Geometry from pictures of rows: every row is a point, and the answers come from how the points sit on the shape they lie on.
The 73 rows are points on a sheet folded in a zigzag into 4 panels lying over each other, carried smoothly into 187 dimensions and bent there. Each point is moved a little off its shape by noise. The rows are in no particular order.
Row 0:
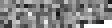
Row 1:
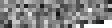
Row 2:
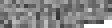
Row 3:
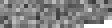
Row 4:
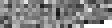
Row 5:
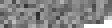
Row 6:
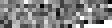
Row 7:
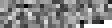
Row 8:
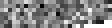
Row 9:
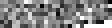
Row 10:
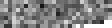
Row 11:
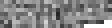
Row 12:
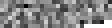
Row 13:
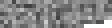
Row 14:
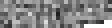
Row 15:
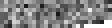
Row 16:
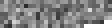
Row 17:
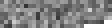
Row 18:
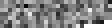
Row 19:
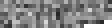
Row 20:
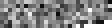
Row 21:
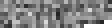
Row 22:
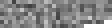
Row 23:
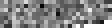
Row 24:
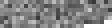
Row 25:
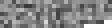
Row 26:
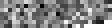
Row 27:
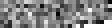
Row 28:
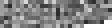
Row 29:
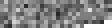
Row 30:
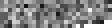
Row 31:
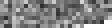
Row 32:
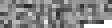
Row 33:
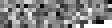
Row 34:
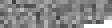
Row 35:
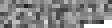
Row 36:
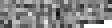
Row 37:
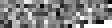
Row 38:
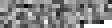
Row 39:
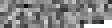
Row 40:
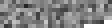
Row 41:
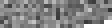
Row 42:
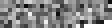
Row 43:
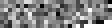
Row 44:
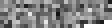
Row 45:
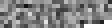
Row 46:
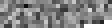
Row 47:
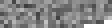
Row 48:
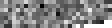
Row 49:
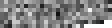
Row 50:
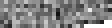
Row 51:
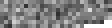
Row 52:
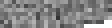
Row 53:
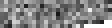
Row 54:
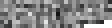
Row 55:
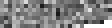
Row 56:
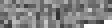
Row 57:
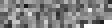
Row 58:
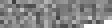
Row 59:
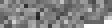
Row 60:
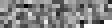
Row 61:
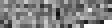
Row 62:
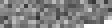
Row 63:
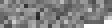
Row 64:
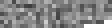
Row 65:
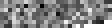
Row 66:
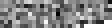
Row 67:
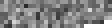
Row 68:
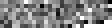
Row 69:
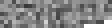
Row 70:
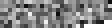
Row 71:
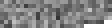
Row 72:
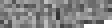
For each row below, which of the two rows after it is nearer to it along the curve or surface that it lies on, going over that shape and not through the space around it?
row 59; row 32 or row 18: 18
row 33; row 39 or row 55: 55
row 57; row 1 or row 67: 67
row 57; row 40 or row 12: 12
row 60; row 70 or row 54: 70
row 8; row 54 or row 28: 28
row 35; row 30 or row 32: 32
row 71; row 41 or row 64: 41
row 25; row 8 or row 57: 57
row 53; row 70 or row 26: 26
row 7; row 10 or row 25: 25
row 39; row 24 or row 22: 22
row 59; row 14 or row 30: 14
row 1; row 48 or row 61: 61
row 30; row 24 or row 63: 24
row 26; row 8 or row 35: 8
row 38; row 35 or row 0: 35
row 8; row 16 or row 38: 16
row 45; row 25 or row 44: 25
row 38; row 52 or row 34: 34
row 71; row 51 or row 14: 14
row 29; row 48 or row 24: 24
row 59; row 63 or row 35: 63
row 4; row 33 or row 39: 33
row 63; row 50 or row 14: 14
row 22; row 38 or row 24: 38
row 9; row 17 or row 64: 17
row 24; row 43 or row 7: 43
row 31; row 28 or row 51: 28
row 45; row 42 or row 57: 42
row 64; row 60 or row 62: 60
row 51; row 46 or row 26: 26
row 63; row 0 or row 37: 0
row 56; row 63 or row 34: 63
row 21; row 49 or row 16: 16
